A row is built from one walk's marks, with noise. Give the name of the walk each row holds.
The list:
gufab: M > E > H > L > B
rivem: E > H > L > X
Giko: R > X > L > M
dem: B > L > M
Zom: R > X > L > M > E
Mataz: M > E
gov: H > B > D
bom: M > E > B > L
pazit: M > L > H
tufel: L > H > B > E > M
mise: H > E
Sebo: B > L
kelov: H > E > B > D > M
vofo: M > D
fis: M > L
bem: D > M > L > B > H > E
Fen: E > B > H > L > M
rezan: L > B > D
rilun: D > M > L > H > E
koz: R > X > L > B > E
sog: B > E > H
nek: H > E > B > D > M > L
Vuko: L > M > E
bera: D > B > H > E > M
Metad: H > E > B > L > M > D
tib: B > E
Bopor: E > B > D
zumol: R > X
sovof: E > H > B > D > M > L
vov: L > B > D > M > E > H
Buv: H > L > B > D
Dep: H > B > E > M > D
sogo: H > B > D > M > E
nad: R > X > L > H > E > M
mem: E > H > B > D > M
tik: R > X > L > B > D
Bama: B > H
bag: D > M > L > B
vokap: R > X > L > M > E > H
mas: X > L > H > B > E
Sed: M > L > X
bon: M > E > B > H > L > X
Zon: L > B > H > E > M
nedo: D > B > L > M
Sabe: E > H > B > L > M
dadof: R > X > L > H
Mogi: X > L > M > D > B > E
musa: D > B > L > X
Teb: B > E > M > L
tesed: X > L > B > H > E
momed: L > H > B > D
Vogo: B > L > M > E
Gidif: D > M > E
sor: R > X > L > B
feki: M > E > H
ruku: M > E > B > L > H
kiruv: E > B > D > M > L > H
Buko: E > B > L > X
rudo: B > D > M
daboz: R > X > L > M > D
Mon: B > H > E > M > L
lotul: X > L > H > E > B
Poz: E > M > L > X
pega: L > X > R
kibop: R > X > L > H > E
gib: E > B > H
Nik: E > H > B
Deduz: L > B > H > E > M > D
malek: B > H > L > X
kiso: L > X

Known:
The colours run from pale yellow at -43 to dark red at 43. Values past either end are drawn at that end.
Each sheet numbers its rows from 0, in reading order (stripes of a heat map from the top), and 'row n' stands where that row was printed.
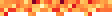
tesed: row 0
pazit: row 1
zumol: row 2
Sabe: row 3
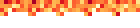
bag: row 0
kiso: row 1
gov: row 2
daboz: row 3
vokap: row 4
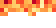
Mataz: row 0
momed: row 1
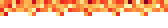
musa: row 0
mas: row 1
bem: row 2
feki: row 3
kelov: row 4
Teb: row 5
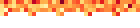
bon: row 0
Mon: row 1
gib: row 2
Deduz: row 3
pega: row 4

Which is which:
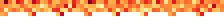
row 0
tib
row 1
Poz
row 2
tik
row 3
Vuko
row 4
koz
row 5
Dep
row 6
Nik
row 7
sor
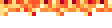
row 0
tufel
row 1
Mogi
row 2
Bopor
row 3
nek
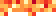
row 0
sovof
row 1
kibop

